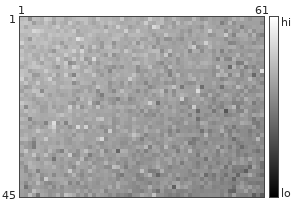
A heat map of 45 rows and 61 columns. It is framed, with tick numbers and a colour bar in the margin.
Mirror symmetry: none. Stripes: none. Average level on the scale: 60%. Grain: fine. Slope: up to the top left. Ninth with the lowest average: bottom right. Histogram: bell-shaped.
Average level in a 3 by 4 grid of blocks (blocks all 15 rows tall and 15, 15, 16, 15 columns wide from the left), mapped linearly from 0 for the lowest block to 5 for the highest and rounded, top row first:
5432
4321
3210
